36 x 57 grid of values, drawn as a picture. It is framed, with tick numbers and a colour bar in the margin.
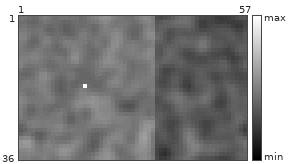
Seam: vertical, 60% of the way across, the left part higher. Lone odd cells: 1, higher than its neighbours. Stripes: none. Average level on the scale: 40%.
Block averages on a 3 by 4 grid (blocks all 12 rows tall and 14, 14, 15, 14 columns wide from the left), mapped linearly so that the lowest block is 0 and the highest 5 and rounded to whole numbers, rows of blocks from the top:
4 5 3 0 / 4 5 2 1 / 5 5 3 1
